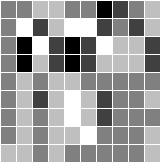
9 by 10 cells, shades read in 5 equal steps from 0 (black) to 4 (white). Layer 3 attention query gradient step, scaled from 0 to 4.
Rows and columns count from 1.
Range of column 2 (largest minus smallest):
4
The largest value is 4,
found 8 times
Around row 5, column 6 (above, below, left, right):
1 3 3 2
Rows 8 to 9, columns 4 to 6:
3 3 4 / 3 2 2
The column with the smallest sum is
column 7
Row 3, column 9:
3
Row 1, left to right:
2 2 3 3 2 2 0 1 2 3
